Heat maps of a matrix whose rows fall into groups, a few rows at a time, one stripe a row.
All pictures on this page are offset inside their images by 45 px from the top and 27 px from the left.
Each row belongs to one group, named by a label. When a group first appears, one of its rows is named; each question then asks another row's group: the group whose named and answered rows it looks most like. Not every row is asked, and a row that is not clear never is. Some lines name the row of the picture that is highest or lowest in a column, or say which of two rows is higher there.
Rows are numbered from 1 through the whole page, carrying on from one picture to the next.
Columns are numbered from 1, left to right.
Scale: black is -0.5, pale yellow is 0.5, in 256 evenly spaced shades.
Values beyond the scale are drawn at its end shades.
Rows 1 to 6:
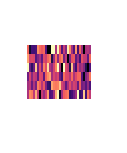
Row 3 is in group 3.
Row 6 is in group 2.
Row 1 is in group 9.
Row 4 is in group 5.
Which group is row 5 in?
9
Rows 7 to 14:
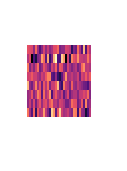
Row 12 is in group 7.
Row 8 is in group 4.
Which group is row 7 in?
2
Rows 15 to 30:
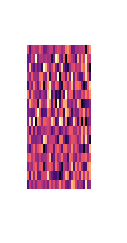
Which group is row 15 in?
2
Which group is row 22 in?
7
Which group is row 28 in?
5
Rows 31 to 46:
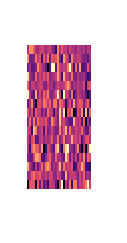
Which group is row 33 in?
9
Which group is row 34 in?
3
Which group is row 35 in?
2
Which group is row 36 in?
3
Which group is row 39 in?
9
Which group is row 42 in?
2
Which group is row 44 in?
3
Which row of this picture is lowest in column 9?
42
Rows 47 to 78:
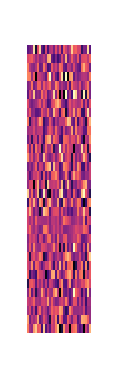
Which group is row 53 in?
9
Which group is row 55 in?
2
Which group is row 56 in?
5
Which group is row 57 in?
5
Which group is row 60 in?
5
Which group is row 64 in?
5
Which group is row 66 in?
2
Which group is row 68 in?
5
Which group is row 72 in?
9
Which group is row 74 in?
4
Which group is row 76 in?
9
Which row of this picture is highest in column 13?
72
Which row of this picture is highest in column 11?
62
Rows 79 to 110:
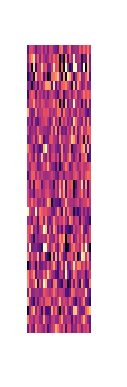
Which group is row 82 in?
9
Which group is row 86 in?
3
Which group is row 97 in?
3
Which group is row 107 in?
3
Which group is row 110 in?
9
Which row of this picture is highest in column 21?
82
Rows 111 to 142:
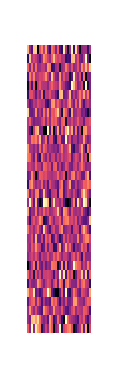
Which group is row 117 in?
9
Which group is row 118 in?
3
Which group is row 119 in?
4
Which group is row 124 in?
7
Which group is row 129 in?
3
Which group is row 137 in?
7
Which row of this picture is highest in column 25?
111
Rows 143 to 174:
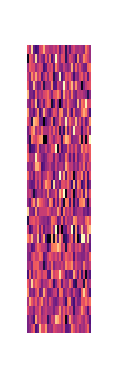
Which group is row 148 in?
3
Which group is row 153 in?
2
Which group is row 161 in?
3
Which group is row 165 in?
9
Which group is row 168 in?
9
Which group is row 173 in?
9
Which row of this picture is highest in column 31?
164
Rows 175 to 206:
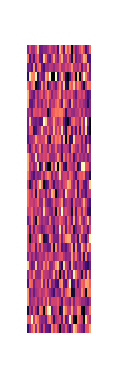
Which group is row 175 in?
7
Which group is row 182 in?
9
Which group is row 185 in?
9
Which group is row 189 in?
3
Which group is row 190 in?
2
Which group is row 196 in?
2
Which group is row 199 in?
3
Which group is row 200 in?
4
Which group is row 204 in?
5
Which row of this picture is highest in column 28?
188
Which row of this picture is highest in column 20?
191
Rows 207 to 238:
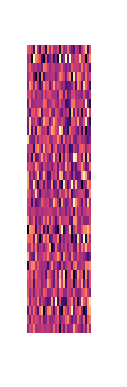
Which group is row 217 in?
3
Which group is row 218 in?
7
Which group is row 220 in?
7
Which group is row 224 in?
4
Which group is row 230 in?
3
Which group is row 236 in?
5
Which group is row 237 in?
2
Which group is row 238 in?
4
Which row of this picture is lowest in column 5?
210
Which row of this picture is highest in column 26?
228
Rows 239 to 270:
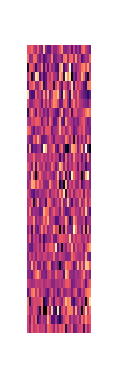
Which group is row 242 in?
7
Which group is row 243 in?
5
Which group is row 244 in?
3
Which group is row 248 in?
3
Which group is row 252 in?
9
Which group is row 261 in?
5
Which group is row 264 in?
7
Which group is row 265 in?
2
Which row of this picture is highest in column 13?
268
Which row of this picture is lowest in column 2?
267
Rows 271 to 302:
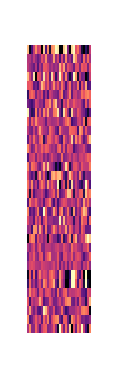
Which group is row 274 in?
9
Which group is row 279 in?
2
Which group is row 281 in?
5
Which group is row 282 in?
3
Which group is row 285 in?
9
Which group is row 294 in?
5
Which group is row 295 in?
4
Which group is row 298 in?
5
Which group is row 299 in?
2
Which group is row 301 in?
3
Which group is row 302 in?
7
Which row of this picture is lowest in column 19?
292
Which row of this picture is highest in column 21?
287
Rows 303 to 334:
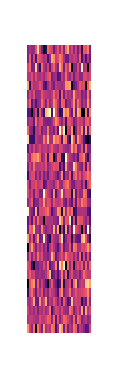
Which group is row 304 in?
9
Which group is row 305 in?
7
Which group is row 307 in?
2
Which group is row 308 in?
4
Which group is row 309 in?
4
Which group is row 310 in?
5
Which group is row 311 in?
9
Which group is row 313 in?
3
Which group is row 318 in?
2
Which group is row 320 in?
7
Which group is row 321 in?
3
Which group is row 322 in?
7
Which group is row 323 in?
4
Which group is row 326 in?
9
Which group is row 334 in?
9
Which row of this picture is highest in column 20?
315
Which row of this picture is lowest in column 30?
307
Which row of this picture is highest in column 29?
324
